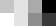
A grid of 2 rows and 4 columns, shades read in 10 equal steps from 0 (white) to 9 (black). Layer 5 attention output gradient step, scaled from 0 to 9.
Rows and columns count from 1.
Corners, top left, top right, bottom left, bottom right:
2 9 0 7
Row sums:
15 12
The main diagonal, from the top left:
2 1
